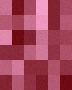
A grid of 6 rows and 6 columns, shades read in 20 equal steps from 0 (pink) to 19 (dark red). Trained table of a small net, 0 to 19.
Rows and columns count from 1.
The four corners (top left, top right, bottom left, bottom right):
6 11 16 19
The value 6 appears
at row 1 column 1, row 2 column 3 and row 3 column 4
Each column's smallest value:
3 5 6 0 9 9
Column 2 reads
18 12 19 15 5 9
